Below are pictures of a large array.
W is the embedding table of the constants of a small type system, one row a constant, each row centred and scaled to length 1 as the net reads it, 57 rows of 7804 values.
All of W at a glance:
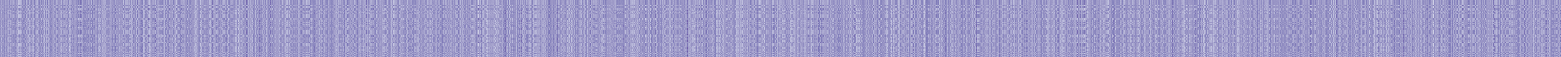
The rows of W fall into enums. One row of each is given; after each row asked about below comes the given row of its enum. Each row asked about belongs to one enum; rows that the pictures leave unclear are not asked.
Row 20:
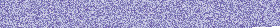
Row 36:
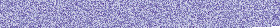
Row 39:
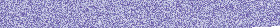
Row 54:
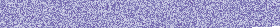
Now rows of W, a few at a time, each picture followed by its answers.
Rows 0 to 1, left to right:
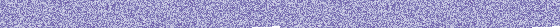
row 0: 54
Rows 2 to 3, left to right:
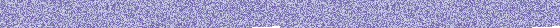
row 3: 54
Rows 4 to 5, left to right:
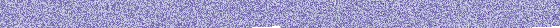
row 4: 54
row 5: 36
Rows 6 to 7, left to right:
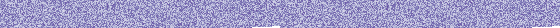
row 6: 54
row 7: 54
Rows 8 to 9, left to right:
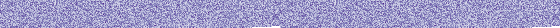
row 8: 36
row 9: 36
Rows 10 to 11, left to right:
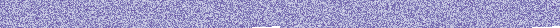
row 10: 20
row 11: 54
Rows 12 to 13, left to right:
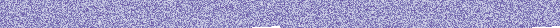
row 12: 39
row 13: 20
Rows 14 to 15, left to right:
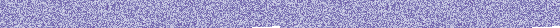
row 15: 54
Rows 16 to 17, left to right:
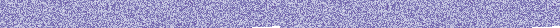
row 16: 54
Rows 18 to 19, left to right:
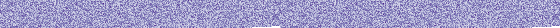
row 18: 36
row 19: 36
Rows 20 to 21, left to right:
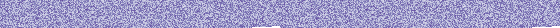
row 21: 20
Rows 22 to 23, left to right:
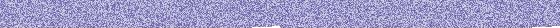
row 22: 54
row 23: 20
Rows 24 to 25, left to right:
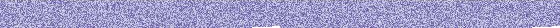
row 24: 54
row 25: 39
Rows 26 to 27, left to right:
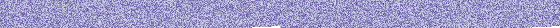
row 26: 39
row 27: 36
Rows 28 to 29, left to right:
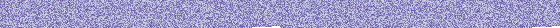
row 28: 20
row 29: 20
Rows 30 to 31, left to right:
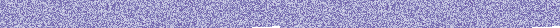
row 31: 54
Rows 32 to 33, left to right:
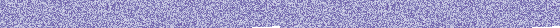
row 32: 54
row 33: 54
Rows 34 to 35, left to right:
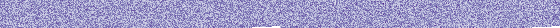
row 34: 20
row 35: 36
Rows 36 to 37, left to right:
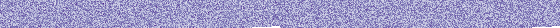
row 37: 20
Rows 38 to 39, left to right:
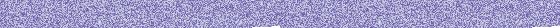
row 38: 39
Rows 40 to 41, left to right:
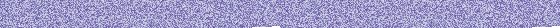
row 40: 20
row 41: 20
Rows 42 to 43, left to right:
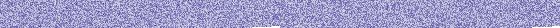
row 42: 36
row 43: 54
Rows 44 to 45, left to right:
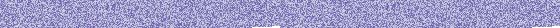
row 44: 54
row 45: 54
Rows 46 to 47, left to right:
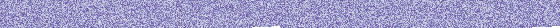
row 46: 39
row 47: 20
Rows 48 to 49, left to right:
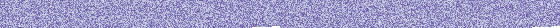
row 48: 20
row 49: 39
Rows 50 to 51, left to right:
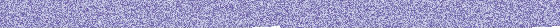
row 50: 39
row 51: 20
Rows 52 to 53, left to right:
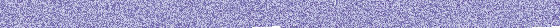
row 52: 54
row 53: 36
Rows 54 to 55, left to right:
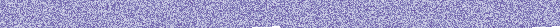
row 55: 20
